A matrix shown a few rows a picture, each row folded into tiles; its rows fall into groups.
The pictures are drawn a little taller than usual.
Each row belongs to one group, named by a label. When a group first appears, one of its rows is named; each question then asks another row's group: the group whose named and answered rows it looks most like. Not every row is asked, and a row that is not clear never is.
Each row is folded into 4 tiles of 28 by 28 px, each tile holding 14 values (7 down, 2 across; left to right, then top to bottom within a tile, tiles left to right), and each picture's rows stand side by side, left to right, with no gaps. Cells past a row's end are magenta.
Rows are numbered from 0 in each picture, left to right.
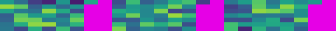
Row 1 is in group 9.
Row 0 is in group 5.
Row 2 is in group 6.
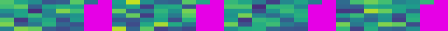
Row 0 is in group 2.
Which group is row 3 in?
6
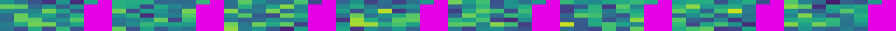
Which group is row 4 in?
6
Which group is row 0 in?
5
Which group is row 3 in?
5
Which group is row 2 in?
9
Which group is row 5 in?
6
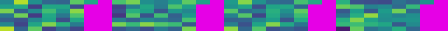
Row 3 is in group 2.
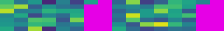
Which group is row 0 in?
5
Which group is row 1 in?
9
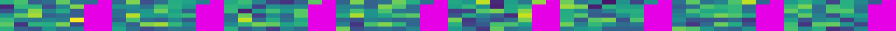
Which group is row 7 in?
9
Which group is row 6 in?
9
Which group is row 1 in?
9
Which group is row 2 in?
5
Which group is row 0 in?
6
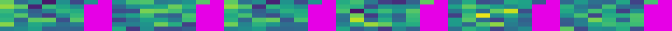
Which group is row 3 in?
5
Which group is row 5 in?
5
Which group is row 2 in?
2
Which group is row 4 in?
9
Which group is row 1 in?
6
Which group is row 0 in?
2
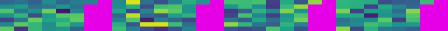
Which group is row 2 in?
6
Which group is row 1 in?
9
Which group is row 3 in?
5
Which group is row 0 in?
5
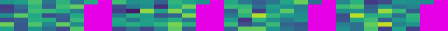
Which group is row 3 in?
5
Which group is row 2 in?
2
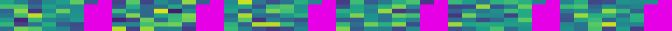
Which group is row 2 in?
9
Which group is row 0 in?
2
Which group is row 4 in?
6
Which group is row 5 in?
5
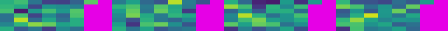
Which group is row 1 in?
9
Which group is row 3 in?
2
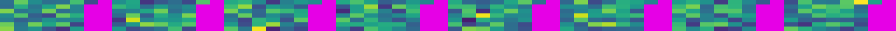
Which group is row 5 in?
9
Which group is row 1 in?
5
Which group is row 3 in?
6
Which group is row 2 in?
5
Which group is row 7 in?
9
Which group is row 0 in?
9
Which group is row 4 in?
2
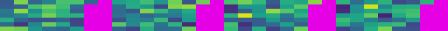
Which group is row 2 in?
6
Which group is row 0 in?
9
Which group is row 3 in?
6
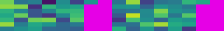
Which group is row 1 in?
5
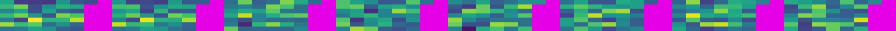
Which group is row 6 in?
9
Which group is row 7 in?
6
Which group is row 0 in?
2
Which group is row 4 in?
6
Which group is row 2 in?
9
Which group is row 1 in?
2
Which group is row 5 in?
9
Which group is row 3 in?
2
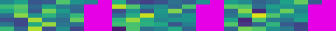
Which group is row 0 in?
5
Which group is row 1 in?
2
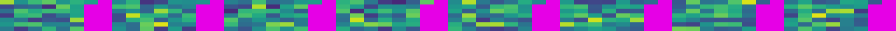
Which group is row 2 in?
6
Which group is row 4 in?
9
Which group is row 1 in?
5
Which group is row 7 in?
9
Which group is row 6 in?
9
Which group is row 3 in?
5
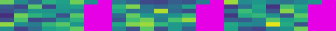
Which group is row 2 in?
6
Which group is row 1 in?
5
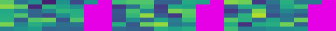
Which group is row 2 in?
6
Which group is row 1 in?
6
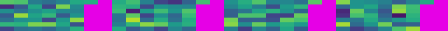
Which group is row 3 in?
6
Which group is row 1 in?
5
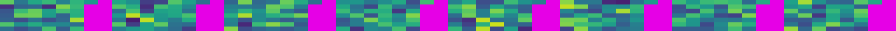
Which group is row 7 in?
5
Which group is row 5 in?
2
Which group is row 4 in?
5
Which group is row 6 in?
6
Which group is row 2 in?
9
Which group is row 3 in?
5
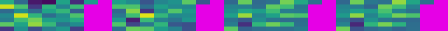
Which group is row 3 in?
9
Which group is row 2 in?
9
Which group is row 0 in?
2
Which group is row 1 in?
2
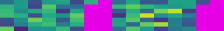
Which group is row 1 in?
9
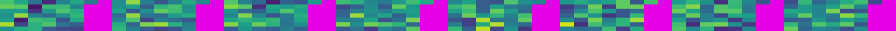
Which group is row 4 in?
5
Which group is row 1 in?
9
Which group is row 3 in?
6
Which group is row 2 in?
2
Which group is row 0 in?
2
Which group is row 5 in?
6
